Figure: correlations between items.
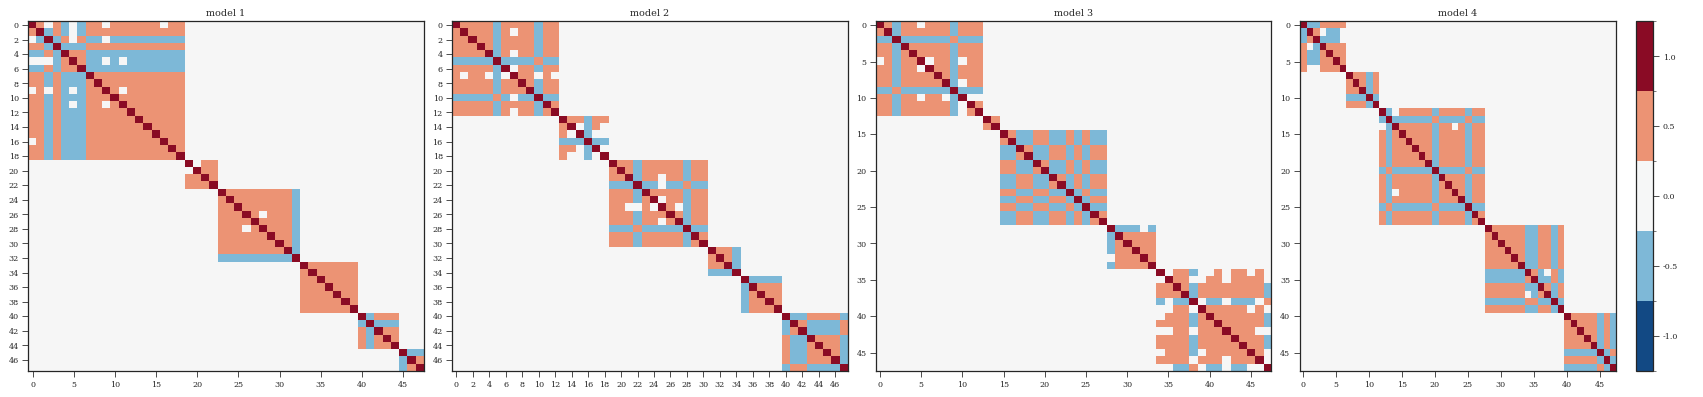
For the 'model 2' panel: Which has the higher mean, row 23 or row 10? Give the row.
23
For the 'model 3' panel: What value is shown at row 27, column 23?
-0.5
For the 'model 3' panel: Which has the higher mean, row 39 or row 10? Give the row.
39
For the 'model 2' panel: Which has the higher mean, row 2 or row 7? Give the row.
2
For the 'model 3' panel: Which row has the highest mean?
46
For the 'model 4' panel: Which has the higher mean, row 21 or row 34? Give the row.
21
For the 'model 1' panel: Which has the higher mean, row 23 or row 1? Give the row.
1
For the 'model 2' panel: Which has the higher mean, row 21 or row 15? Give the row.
21
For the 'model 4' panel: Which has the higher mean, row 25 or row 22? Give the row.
22
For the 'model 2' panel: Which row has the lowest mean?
5
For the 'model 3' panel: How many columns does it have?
48
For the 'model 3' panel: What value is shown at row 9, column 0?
-0.5
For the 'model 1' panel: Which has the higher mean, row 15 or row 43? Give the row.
15
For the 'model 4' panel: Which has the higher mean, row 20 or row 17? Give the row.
17
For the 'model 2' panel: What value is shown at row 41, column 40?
-0.5
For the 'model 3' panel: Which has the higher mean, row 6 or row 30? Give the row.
6
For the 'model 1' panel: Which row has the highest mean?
1
